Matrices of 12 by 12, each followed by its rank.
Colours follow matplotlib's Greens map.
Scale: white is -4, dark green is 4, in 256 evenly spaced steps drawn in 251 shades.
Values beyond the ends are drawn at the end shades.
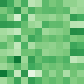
two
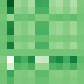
one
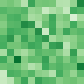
full rank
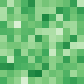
full rank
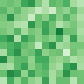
full rank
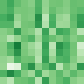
two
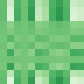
one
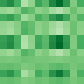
one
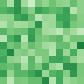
full rank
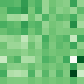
two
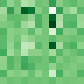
two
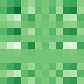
one
